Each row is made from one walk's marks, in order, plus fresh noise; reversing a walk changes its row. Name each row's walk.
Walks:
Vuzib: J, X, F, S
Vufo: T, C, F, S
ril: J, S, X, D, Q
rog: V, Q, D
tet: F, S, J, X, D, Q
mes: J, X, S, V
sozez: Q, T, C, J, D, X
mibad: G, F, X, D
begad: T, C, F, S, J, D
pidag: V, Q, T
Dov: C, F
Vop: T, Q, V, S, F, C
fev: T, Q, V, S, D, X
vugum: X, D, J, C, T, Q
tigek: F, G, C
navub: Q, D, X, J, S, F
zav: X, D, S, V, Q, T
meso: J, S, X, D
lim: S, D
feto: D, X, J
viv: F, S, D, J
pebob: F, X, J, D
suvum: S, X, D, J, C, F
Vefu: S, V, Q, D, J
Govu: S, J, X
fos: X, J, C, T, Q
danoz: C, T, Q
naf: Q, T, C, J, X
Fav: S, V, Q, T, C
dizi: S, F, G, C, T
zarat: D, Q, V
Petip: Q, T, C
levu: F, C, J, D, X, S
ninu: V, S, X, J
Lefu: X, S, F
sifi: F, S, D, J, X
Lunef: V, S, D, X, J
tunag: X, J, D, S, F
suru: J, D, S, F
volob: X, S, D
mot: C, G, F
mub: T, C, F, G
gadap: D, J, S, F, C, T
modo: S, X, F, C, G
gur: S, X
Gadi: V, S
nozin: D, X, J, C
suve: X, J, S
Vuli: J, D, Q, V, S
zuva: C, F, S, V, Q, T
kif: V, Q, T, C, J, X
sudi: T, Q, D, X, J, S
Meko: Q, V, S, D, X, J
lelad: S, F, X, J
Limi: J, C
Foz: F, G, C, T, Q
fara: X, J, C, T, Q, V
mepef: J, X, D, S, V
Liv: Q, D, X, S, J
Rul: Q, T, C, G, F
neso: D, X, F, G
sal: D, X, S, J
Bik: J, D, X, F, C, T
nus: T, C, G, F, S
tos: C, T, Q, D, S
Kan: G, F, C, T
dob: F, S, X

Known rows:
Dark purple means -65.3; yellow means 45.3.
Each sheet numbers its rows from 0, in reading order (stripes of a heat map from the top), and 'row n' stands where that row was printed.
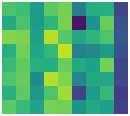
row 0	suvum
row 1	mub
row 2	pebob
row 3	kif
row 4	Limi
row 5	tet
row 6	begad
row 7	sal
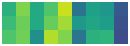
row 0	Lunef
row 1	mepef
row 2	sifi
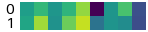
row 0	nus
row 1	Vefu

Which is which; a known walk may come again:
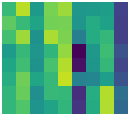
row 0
Vuli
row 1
sal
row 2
suru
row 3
nus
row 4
Vufo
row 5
kif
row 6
tigek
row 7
mot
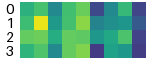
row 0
Rul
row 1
rog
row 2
Bik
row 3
lim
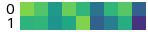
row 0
neso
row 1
danoz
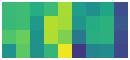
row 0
fara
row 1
Vuzib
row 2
sifi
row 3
Fav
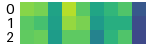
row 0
pebob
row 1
tunag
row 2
levu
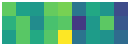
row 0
volob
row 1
Foz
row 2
ninu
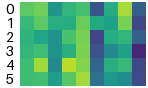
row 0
Dov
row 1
Limi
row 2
modo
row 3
tos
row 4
viv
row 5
zav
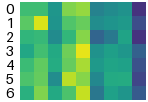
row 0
sudi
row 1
zarat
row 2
Petip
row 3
mes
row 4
mepef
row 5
tet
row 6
Lunef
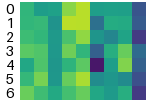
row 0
suve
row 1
lelad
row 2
naf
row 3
mibad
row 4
Kan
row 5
Meko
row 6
vugum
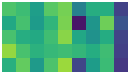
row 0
suvum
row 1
mub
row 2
fos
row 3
nozin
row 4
begad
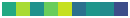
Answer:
Vefu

